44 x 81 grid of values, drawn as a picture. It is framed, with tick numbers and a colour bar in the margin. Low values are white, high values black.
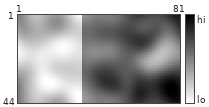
The middle left is the calmest part. The right part is higher, past a seam about 40% of the way across. The ninth with the highest average is the bottom right.
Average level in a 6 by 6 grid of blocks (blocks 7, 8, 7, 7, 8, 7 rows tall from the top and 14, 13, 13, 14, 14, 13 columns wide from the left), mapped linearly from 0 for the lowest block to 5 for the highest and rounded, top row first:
2 2 2 3 4 4
1 1 2 3 4 3
0 0 2 3 3 2
1 1 2 4 3 3
1 0 2 4 4 5
1 1 1 3 4 5
